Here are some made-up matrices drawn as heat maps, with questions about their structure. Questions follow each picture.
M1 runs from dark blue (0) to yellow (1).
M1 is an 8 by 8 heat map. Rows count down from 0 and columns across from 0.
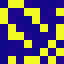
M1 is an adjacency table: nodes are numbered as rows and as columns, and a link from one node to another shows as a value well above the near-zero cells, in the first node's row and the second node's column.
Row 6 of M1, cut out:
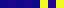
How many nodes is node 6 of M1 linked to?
2
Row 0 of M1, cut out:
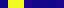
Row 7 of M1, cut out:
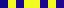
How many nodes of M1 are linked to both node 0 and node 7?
1
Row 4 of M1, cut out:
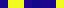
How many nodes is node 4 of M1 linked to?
3
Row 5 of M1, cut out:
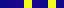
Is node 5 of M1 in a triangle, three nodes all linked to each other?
no
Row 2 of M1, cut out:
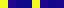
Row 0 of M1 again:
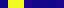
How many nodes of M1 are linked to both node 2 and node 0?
0
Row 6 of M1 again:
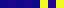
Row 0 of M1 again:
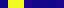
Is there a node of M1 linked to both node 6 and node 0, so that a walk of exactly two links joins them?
no
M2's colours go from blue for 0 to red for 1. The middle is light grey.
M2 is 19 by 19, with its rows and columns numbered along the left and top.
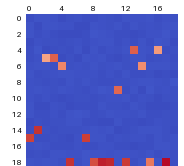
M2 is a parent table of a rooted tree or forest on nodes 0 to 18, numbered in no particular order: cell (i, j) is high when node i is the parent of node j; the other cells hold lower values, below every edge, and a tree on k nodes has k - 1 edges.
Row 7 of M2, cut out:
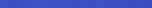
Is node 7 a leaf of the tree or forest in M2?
yes
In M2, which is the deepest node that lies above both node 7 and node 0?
15
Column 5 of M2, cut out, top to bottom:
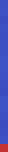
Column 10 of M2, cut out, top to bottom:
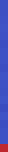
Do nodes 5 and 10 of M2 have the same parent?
yes
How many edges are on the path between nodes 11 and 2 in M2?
4
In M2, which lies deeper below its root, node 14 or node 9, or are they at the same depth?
the same depth
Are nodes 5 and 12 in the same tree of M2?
yes
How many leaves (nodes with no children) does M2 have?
12
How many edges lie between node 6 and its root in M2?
0
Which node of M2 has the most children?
18
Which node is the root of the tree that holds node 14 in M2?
6
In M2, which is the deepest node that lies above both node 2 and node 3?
5
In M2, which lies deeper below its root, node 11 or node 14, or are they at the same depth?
node 11
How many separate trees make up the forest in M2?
2
